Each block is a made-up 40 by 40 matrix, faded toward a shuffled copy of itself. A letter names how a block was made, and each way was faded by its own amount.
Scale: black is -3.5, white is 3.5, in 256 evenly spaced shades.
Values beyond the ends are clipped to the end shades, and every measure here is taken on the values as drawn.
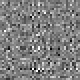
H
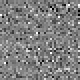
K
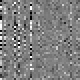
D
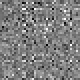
H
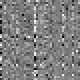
D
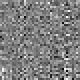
H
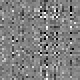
D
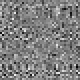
H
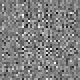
H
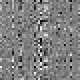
D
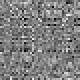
H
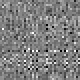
H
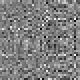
H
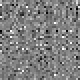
K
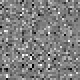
K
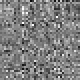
H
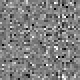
K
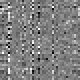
D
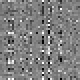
D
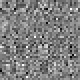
H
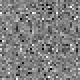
K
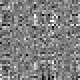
H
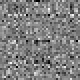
H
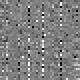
D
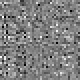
K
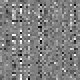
D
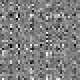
D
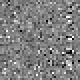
K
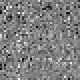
K
